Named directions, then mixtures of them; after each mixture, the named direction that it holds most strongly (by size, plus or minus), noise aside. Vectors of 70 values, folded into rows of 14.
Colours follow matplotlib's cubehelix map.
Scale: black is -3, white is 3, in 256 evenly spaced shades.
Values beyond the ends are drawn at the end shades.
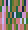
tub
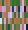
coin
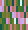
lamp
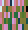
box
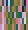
tub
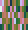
box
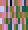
box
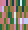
lamp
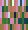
box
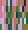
tub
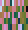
box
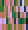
lamp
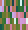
lamp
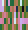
lamp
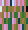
box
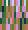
tub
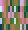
coin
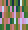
lamp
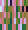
box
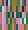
tub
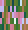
lamp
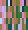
tub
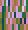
tub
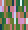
lamp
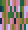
coin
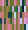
coin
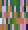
coin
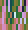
tub
